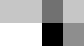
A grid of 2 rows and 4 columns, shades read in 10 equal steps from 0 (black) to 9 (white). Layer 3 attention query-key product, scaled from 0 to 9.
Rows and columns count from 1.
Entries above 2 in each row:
4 3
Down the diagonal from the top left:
7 9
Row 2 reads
9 9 0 5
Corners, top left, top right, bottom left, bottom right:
7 7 9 5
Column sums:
16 16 4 12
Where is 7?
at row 1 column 1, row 1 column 2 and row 1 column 4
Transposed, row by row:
7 9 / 7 9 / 4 0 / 7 5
